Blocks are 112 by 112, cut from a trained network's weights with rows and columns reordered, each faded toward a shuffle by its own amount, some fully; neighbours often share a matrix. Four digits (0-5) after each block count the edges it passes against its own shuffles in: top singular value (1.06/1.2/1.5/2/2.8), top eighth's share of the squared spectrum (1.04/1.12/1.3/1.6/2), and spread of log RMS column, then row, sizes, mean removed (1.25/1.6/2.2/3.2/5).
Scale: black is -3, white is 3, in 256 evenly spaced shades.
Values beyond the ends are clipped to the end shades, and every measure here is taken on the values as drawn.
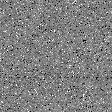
0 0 0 0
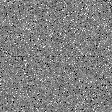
0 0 0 0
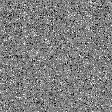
2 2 0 1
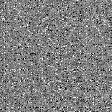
3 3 1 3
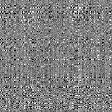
4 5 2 4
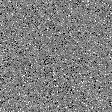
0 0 0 0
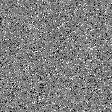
1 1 0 0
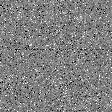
1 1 0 0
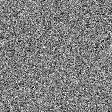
2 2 0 0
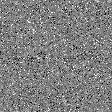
1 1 0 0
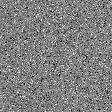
0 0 0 0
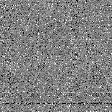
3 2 1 1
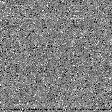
3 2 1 1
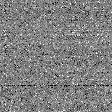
3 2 1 1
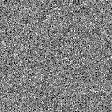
3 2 1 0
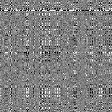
5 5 4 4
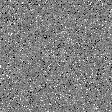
1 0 0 0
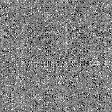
3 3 1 3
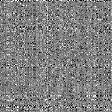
4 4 2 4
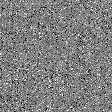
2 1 0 1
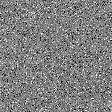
2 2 0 1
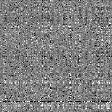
4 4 3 2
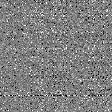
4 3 2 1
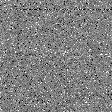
2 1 0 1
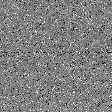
2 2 1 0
